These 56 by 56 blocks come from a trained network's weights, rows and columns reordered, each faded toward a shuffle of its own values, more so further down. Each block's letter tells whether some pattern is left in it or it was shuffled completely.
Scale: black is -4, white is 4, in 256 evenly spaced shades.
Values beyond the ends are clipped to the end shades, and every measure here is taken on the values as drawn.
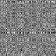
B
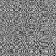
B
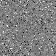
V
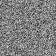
V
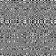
B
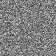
V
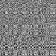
B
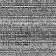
B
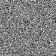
V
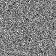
V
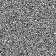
V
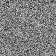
V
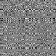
B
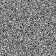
V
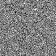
V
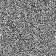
V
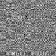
B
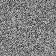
V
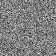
V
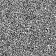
V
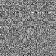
B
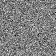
V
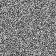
V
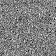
V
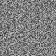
B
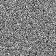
V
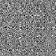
B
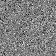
V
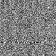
B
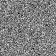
V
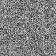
B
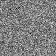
V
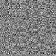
B
